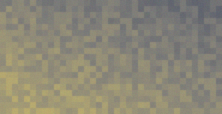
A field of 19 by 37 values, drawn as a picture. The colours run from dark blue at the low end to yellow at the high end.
The halves do not mirror each other. The ninth with the highest average is the bottom left. The top right is the ninth with the lowest average. No regular stripes run through it. There is an overall slope up to the bottom left.
